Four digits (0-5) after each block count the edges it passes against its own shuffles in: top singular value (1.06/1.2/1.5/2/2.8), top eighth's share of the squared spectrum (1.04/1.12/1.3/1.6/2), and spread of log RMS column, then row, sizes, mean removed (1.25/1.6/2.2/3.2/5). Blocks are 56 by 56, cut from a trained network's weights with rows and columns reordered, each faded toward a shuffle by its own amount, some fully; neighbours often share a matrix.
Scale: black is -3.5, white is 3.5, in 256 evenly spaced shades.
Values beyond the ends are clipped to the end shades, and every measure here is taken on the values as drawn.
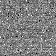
1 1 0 0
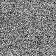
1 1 0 0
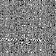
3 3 1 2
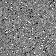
0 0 0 0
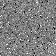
0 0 0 0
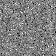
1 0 0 0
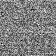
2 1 0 0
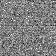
1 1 0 0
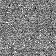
1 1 0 0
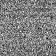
1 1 0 0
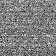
2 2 0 0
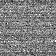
3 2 0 1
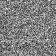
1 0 0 0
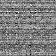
4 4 1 2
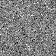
1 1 0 0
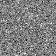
1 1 0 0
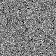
0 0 0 0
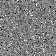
0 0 0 0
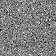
1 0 0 0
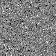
1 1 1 0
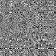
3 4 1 2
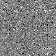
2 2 1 1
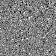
1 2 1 1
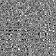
3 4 2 2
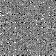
2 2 0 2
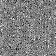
1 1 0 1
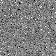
0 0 0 0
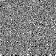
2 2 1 2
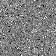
0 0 0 0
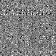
2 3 0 2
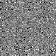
2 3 0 2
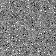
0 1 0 0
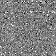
2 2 0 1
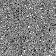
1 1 0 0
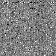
2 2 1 1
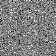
1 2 0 1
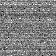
3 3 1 1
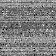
4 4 1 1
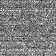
3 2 0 1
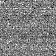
2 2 0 1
